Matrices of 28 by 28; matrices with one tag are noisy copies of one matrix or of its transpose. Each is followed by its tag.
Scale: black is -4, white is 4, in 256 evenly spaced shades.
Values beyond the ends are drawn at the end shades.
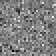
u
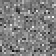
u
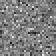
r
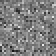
u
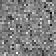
u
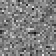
r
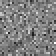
r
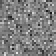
u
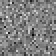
r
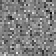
u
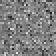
u
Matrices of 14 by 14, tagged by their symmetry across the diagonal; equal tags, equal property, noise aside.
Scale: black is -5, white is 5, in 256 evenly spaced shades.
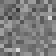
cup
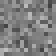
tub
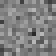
cup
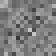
cup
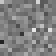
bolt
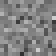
bolt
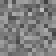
bolt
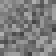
cup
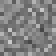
cup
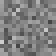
bolt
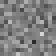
tub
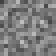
cup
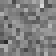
tub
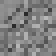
cup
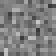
tub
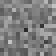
bolt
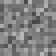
tub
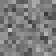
bolt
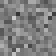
tub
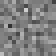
tub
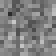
bolt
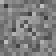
cup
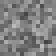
tub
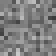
tub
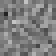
bolt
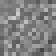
cup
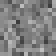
bolt
